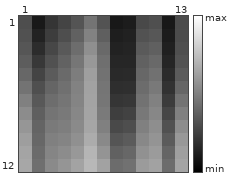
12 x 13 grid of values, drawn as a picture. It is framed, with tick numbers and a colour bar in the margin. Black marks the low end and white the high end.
Mirror symmetry: none. Slope: up to the bottom. Grain: streaks running down.
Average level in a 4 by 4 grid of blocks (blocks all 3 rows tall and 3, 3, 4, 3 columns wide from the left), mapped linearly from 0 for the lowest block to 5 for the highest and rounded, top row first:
0200 | 1411 | 3423 | 4534
